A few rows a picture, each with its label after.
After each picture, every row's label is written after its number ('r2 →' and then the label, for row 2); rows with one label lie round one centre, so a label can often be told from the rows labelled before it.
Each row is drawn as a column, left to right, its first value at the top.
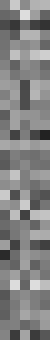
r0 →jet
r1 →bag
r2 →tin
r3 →bag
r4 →bag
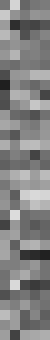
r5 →tin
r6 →bag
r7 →jet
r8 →jet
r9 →jet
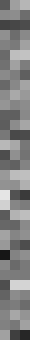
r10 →jet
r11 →bag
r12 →bag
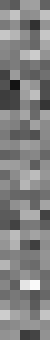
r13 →tin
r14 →tin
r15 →bag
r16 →bag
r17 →tin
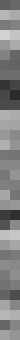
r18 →tin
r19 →tin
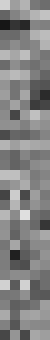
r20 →bag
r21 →jet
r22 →bag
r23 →tin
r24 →tin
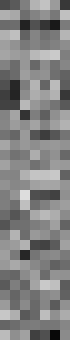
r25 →tin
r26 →tin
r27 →jet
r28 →bag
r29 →bag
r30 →bag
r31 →tin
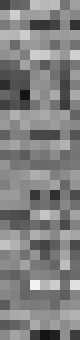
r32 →tin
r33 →tin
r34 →tin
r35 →bag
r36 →bag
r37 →bag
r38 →tin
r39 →bag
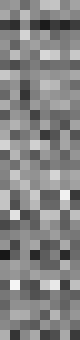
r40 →jet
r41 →bag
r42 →tin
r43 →jet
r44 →bag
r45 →bag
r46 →jet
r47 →bag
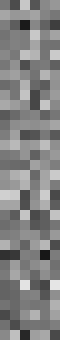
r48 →jet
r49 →jet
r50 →bag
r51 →tin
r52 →jet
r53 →bag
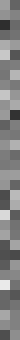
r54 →bag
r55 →jet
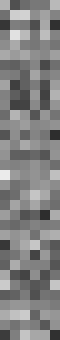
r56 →bag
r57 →tin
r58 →tin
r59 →jet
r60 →tin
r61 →bag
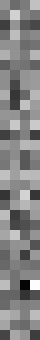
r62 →bag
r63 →tin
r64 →jet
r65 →bag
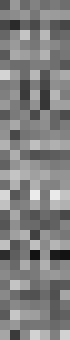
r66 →jet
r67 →bag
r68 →tin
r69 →jet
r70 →tin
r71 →jet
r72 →jet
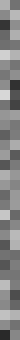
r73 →bag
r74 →tin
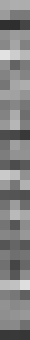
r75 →bag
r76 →bag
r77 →bag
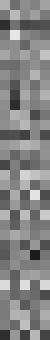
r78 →bag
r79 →tin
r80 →bag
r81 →jet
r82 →bag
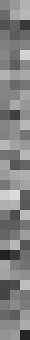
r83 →jet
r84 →jet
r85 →bag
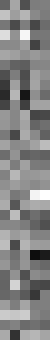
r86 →tin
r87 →bag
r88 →tin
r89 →jet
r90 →jet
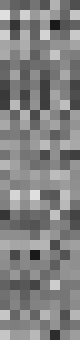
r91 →tin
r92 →jet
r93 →tin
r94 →jet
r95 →tin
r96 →bag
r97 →jet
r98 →tin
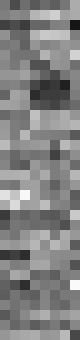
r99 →jet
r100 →jet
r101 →jet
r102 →tin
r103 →tin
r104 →tin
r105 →tin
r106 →bag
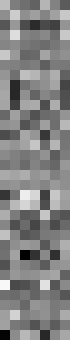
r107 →bag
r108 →tin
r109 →jet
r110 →jet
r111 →bag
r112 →jet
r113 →tin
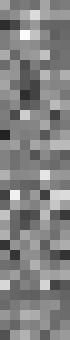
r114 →bag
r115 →jet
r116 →tin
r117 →tin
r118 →bag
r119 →jet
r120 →jet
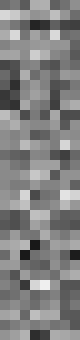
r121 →tin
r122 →tin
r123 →jet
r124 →bag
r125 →bag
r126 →tin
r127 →jet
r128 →jet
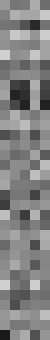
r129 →bag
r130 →tin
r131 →tin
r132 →bag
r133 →tin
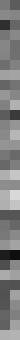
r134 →jet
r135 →jet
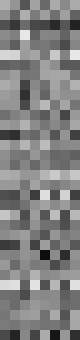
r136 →bag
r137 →bag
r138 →tin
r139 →bag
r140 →jet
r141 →bag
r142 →jet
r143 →bag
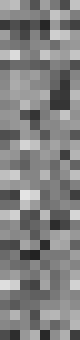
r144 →bag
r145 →bag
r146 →jet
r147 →jet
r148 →bag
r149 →tin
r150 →tin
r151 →bag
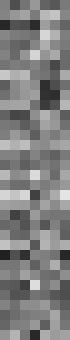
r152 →jet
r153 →jet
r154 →jet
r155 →bag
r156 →tin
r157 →tin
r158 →jet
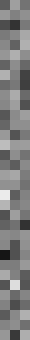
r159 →jet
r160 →bag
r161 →tin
